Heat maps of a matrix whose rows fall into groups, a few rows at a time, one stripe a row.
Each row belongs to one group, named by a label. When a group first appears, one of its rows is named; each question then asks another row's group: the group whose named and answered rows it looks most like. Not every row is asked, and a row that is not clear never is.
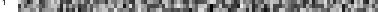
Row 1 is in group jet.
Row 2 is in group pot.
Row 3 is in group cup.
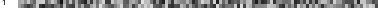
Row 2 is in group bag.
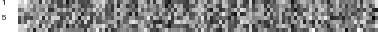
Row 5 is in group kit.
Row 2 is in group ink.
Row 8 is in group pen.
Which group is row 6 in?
pot
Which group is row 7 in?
cup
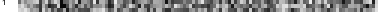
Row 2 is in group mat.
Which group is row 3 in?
cup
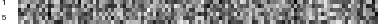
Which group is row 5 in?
ink
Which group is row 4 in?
bag
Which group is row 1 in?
kit
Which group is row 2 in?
mat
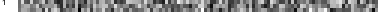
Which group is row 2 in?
cup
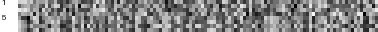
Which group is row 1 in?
ink
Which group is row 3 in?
cup
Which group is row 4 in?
pen
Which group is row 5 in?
jet
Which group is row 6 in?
jet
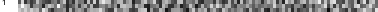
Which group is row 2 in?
jet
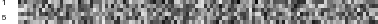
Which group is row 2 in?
ink
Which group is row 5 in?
ink
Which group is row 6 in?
pot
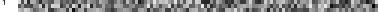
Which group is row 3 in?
pen
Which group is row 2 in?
kit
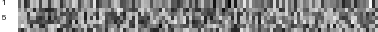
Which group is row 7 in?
jet
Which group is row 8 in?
pot
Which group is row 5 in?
mat
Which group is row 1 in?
kit
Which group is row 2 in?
kit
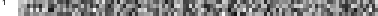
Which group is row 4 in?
ink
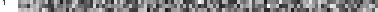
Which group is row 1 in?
ink
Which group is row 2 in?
bag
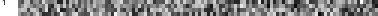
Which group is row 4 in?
bag
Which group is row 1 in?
pot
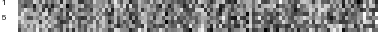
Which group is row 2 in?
bag
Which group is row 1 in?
cup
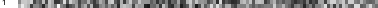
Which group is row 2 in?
jet
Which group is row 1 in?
pot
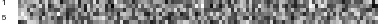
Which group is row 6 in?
pot
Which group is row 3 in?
mat
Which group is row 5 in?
cup
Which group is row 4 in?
jet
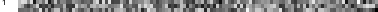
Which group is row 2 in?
bag
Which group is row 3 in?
ink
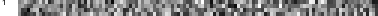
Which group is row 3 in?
jet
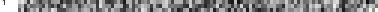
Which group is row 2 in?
bag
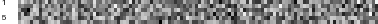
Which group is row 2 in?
cup
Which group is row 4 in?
kit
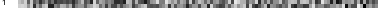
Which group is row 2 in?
pen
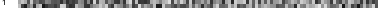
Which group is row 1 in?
mat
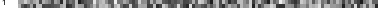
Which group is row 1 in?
cup
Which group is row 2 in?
bag
